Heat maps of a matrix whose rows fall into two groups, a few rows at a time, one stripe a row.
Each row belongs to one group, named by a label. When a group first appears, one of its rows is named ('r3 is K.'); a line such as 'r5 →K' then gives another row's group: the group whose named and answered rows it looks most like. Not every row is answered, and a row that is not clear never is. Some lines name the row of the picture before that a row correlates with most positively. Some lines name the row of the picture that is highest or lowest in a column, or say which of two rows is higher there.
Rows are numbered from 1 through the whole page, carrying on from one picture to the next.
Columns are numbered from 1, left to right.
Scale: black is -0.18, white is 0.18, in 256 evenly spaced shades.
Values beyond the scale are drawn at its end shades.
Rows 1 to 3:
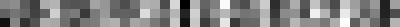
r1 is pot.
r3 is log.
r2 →pot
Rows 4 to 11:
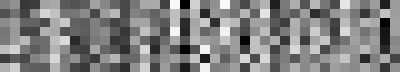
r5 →log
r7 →pot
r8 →pot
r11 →pot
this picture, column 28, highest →8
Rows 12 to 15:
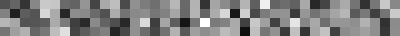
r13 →log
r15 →pot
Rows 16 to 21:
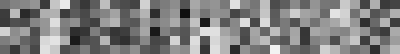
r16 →pot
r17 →log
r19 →pot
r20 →pot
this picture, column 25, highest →18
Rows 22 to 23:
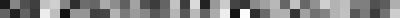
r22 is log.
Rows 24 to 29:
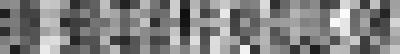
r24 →pot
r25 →log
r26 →log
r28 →pot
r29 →log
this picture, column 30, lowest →29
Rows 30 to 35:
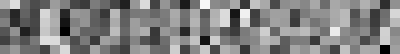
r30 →pot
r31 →log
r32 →log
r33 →log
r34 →log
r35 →pot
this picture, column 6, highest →34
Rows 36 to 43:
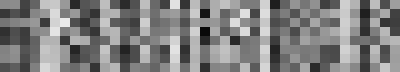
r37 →log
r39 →log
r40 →log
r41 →pot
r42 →pot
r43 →log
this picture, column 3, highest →38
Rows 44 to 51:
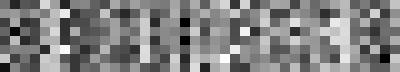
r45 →pot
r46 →log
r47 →log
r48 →log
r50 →pot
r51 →log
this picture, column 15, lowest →51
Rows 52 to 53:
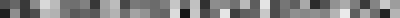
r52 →log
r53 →log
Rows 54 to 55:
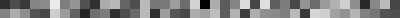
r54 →log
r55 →pot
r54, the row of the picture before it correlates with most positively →52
